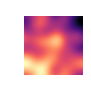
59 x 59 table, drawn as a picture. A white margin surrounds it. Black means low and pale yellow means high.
Ninth with the lowest average: top right. Grain: smooth. Ninth with the highest average: bottom left. Lone odd cells: none. Slope: up to the bottom left.
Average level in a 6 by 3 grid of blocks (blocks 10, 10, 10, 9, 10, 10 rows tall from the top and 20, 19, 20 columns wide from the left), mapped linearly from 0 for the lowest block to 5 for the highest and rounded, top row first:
220
231
342
342
443
543
